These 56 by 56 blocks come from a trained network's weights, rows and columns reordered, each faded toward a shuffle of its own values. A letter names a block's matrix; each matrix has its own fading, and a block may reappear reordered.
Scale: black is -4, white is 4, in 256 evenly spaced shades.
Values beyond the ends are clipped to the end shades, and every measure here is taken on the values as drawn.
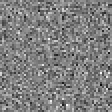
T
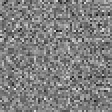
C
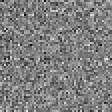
C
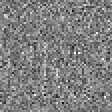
T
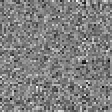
T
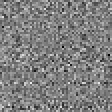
C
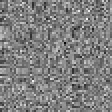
C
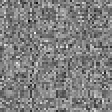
C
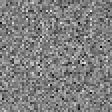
T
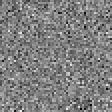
T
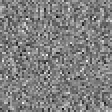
C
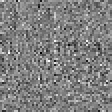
T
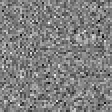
T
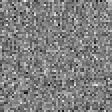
T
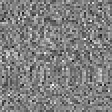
C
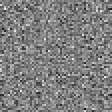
C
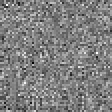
T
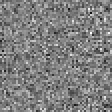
T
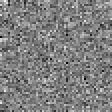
T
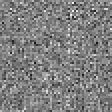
T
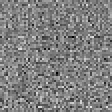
C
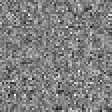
T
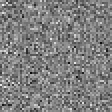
C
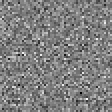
T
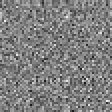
C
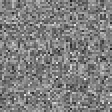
C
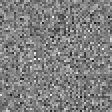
T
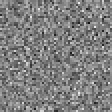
C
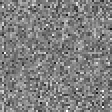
T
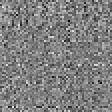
C
